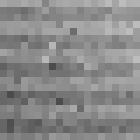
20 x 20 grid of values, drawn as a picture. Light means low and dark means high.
Stripes: horizontal, repeating 5 times. Ninth with the highest average: bottom left. Slope: up to the bottom left.
